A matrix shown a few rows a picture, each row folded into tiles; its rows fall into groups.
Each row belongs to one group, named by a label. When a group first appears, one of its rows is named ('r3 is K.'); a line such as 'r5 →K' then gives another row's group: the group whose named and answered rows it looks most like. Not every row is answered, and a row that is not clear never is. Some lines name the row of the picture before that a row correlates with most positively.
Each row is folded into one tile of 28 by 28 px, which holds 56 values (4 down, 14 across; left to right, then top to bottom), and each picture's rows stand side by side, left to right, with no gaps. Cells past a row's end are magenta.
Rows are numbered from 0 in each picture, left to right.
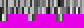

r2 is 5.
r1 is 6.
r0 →5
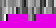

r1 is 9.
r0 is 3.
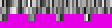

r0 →6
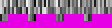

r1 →9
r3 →6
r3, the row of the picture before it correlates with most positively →2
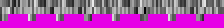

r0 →5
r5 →9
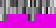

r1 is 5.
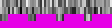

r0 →9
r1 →9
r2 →5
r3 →5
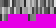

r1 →9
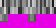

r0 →6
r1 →9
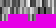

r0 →5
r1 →5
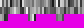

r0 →6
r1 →3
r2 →9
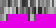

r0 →3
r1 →5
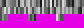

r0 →5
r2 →3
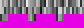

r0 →9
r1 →9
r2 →5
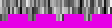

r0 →9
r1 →6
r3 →6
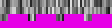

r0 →6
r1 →5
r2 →9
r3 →3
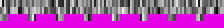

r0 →6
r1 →3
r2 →5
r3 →6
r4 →3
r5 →5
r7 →6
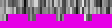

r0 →3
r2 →6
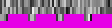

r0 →3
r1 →5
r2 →5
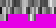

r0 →5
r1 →5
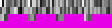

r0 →6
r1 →9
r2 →9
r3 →3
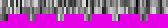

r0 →9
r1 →9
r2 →5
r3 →6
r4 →3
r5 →6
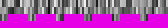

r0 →5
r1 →6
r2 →6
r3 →9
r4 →5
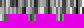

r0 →3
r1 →6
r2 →6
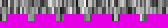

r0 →5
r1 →5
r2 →6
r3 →9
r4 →5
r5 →3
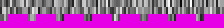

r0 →5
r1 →5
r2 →9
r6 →9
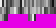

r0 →6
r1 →3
